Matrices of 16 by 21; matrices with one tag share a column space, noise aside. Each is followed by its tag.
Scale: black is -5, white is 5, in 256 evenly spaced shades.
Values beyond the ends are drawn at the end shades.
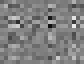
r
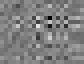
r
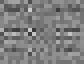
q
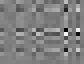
q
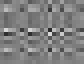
q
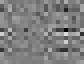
q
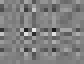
q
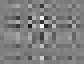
r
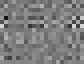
r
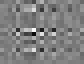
q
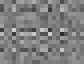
q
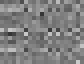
q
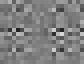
q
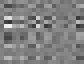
r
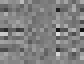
q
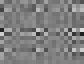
q
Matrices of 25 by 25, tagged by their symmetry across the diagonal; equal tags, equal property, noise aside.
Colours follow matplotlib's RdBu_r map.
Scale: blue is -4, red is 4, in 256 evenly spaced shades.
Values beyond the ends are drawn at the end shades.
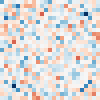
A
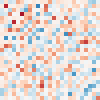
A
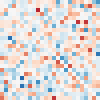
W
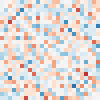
W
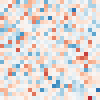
W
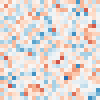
A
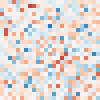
A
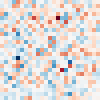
W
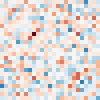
A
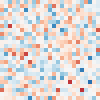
W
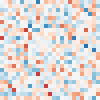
W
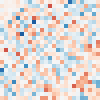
A
